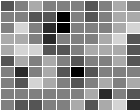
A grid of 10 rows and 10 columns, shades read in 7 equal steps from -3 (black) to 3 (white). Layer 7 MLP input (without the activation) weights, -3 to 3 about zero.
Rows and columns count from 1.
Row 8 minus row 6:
1 -2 2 0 0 0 0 1 -1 2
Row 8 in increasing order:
-1 -1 0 0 0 0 1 1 1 2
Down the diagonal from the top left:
-1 0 0 -2 -1 -1 -1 1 0 -2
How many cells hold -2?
5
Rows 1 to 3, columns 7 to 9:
-1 0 1 / -1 0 1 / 0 0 1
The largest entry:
2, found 7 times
